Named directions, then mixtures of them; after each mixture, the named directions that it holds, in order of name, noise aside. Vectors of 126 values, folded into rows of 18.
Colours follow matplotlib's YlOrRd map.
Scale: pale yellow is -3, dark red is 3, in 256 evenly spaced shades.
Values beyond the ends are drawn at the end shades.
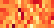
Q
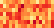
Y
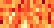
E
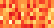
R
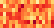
Y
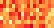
R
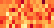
E, Q, Y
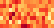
E, R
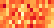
Q, R, Y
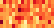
E, Q, R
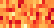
E, Q, R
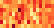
E, Q, Y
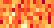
E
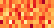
E, R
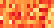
R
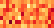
R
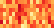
E, Y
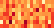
E, R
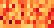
R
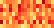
E, Y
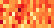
E, Q, Y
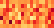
R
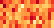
Y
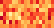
R, Y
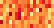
E, R, Y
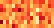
E, Q, R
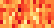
E, Q, Y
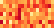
E, R, Y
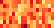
E, Y
